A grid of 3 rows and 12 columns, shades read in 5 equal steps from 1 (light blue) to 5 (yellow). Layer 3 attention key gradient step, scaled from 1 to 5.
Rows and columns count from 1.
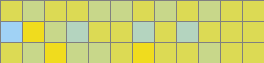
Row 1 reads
4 3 4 4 3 3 4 3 4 3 4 4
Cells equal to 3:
10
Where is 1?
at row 2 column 1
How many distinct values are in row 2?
5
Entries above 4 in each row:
0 1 2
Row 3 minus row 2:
3 -2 2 1 -1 0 3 0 2 -1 0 0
